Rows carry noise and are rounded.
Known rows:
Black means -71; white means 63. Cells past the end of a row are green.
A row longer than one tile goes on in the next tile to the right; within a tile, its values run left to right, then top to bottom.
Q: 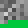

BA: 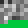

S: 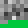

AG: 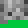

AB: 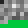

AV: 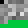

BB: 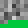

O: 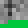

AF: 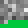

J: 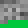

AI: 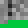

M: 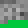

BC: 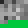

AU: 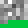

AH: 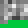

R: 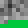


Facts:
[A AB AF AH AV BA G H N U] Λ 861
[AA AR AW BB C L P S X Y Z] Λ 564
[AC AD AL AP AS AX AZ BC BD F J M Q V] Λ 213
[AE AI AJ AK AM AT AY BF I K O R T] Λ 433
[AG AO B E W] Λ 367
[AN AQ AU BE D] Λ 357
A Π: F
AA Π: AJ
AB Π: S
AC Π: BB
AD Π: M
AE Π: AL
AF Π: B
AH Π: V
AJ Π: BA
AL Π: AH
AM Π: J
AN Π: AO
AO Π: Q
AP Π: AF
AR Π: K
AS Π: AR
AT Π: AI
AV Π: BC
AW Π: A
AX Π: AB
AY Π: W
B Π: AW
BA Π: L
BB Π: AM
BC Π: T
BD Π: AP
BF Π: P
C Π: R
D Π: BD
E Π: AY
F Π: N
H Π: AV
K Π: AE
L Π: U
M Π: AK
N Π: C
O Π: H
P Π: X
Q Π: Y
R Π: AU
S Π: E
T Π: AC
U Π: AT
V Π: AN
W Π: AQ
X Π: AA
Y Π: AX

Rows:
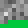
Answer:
V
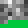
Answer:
B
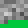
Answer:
AL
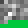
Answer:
A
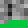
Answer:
AY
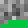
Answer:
Z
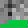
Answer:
AM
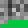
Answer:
AJ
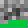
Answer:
Y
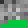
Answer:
AC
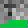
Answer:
T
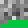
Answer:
AR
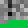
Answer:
AT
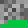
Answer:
AX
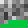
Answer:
AW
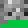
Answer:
W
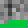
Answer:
BF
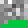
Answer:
D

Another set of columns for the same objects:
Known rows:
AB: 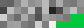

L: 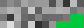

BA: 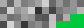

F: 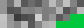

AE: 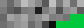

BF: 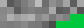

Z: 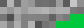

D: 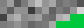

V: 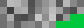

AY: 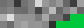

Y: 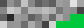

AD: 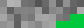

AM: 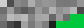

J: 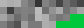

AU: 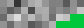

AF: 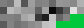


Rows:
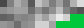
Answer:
AO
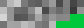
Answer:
BC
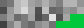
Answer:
AH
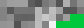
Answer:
Q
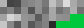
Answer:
R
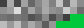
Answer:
S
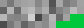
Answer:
G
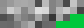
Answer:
BB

